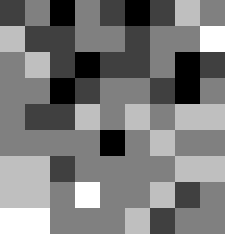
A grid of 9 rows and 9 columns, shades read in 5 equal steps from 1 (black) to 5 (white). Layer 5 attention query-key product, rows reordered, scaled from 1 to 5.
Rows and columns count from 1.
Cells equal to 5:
4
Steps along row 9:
same down same same up down up same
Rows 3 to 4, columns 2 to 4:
4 2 1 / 3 1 2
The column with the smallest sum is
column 3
